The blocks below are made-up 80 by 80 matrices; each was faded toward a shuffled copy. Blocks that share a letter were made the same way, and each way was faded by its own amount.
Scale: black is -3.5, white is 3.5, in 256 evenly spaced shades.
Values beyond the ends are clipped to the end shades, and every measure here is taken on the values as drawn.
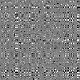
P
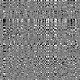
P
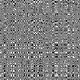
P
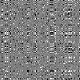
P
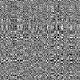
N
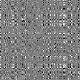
P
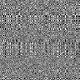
N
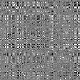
P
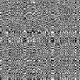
N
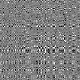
P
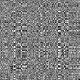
N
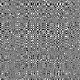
P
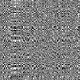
N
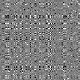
P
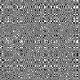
P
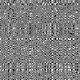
P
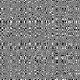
P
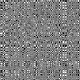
P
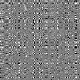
P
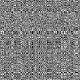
N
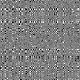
P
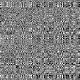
N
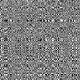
N
